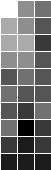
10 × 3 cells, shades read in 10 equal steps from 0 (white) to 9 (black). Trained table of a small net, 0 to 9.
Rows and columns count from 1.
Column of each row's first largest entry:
3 3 3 3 1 2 2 2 2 1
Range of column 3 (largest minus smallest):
3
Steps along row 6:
up same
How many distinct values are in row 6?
2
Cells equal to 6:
7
